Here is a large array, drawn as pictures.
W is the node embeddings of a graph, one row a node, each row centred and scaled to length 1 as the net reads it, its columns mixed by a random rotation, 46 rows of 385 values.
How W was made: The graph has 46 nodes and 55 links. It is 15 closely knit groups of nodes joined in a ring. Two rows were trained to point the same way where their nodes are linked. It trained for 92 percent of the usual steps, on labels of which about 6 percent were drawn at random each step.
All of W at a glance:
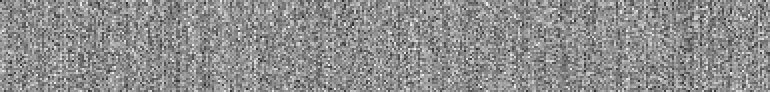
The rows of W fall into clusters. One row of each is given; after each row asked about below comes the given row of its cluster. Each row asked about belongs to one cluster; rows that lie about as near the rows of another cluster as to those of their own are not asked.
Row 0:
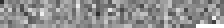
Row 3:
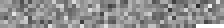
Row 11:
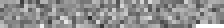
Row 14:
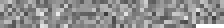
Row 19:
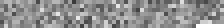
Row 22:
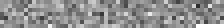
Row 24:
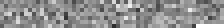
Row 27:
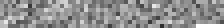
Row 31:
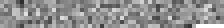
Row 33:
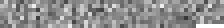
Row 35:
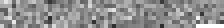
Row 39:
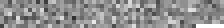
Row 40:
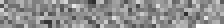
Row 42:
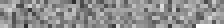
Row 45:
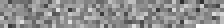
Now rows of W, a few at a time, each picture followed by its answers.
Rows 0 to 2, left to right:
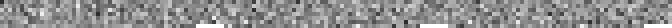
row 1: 45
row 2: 45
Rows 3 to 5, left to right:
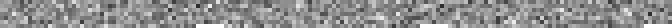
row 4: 3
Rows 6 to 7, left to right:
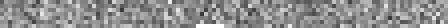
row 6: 0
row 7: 14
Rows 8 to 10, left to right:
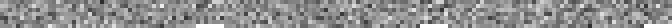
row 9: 24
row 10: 22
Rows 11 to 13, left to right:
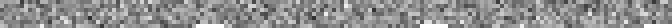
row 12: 11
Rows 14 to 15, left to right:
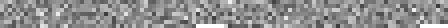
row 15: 35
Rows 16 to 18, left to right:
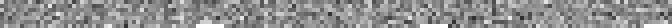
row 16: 19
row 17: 14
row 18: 39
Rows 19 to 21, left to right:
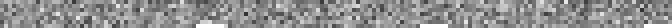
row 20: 24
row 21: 22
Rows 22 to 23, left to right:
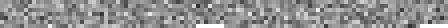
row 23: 31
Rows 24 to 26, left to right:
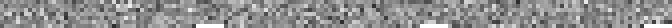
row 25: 19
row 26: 35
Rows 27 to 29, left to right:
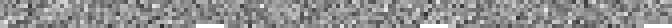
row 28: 42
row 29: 27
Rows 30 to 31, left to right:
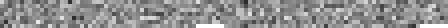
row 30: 39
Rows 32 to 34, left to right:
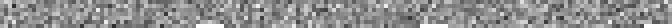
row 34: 3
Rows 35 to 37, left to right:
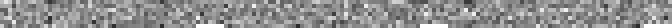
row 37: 31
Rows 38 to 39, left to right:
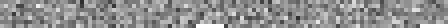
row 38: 42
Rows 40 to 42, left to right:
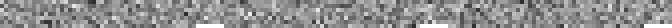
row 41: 31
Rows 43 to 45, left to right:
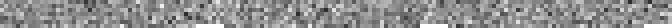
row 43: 40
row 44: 33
